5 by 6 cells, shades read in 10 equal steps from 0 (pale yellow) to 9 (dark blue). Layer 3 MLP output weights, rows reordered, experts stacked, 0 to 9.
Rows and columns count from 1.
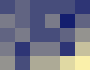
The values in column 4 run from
3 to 7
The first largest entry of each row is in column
6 5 3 2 2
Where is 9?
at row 2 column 5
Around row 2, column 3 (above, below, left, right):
7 7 6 5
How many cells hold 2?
1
